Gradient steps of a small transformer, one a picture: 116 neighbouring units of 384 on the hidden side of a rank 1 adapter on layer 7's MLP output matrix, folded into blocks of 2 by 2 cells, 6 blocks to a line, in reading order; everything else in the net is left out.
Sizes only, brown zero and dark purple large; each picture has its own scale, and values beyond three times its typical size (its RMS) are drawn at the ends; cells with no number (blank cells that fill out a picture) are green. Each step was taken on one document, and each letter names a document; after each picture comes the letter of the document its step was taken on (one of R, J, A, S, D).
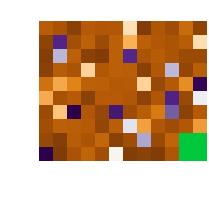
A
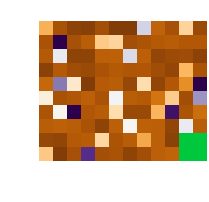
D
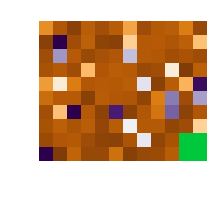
A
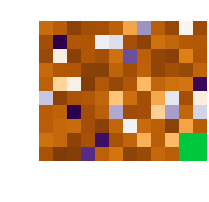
D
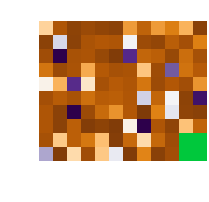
A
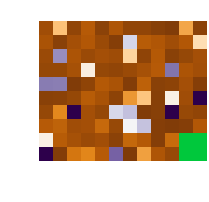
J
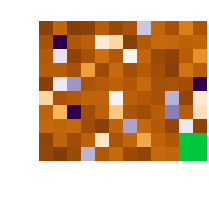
D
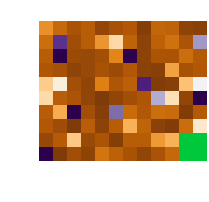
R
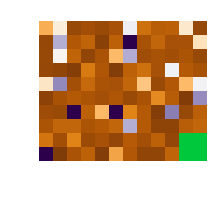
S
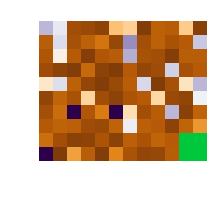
S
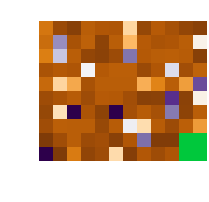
A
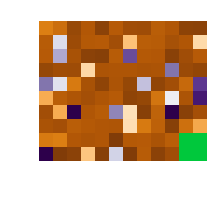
J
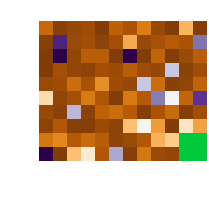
R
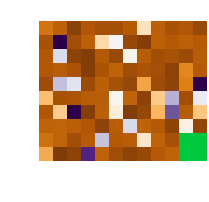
D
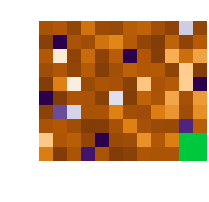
D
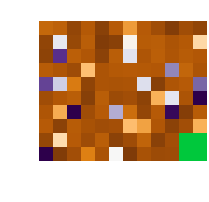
J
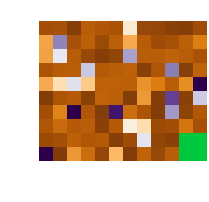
A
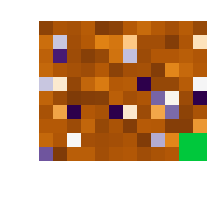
R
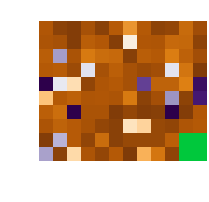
J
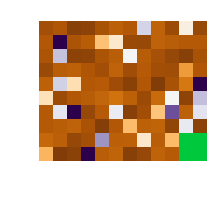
D
